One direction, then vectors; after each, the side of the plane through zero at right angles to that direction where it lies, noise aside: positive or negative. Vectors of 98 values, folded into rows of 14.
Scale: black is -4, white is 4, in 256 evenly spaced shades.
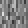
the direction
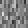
positive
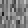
negative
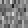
negative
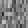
negative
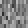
negative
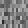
positive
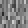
negative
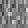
negative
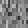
positive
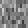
positive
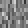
positive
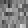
positive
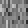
positive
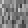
positive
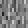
negative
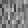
negative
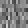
negative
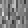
positive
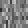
positive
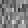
negative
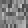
positive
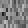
negative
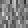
positive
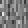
positive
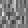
positive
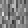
positive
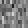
negative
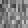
negative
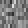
positive
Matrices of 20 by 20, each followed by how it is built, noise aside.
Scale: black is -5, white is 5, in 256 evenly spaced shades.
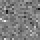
noise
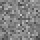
noise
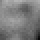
smooth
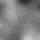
smooth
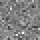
noise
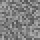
noise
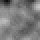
smooth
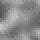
smooth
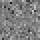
noise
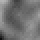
smooth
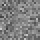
noise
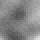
smooth
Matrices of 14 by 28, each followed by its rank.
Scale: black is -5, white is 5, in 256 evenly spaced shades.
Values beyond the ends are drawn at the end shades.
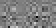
three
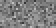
full rank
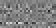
three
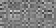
three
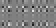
one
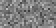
full rank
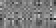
three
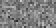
full rank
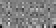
three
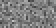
full rank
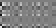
one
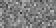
full rank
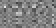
three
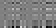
one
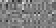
three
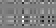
one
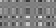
one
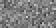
full rank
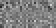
three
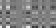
one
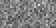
full rank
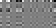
one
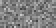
full rank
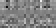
three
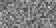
full rank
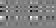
one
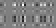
one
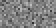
full rank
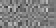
three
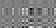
one
